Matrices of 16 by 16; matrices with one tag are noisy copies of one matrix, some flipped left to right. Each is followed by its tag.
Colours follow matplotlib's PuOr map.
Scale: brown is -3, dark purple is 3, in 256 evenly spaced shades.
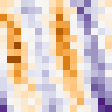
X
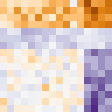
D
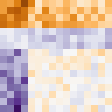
D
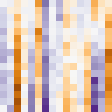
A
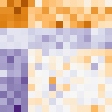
D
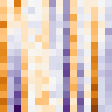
A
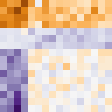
D
